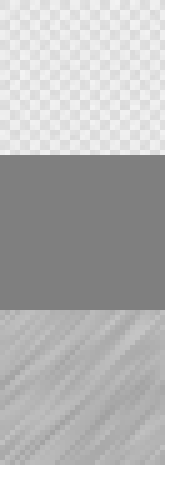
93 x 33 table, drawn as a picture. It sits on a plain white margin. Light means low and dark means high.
It is made of 3 by 1 panels. Panel 1,1: very low, checkered, faint in contrast. Panel 2,1: middling, flat. Panel 3,1: low, slanting up to the right, faint in contrast.
